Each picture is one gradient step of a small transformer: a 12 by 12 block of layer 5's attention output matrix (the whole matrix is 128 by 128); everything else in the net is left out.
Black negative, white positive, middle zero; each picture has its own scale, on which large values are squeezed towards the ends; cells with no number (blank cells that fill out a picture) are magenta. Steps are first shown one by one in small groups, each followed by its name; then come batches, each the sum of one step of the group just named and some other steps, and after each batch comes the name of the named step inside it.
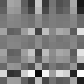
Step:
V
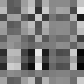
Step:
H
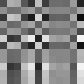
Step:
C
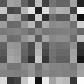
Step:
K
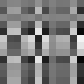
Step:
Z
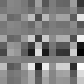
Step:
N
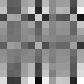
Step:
K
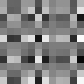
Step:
K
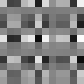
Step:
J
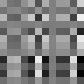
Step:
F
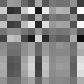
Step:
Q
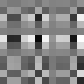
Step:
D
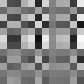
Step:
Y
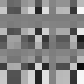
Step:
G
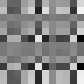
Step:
G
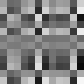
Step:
F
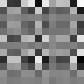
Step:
J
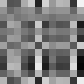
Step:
F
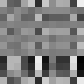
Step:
F
